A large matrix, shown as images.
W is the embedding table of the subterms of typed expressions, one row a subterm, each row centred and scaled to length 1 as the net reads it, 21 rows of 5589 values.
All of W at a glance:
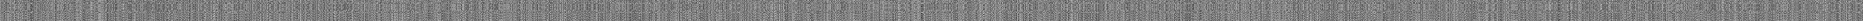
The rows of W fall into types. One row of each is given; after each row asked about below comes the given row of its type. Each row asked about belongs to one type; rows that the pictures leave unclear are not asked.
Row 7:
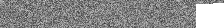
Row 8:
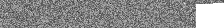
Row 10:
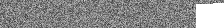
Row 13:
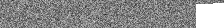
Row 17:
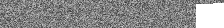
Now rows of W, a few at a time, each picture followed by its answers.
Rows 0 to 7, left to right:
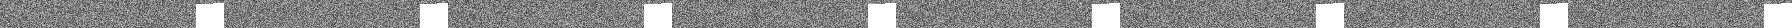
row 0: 17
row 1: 10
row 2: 7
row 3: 7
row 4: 8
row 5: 8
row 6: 8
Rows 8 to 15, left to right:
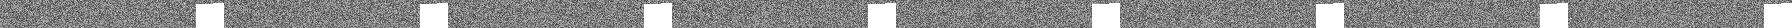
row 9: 8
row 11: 13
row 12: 7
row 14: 17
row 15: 10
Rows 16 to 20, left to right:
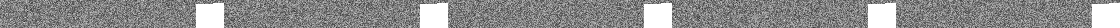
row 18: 10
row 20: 17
